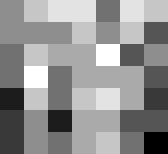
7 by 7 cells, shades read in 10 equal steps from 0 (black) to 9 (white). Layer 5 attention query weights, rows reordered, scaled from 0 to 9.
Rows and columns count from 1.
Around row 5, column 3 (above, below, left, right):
4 1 7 7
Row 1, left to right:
5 7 8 8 4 8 7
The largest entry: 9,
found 2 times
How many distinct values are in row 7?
6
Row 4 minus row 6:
2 4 3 0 0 3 0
